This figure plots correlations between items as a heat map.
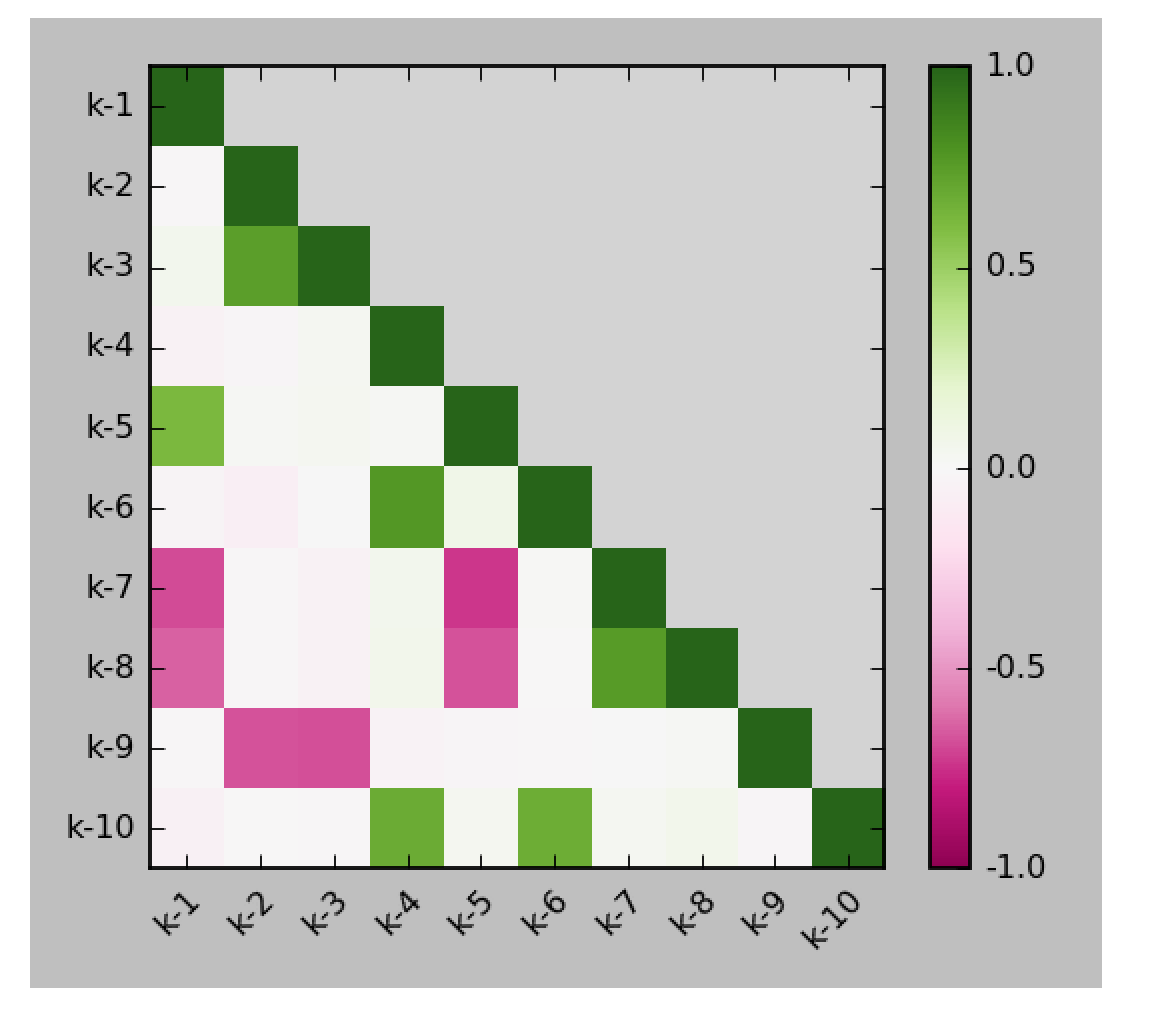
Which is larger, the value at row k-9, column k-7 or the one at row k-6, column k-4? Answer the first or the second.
the second
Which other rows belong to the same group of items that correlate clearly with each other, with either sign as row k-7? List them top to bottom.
k-1, k-5, k-8
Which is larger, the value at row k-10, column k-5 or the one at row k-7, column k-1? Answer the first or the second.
the first
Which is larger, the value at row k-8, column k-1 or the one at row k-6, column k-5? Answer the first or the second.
the second
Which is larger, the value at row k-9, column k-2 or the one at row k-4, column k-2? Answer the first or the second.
the second
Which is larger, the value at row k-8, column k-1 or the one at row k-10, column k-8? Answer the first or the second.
the second
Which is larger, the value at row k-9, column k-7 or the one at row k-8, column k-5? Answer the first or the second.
the first
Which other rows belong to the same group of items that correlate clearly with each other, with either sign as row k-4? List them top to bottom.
k-6, k-10
